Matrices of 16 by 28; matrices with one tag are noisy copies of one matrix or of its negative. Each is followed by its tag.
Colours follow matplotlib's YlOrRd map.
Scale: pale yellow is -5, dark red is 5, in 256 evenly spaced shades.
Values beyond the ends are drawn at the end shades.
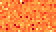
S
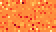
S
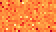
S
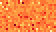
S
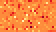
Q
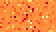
Q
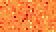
Q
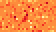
Q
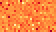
S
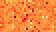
Q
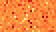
Q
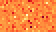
Q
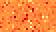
Q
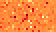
Q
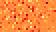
Q
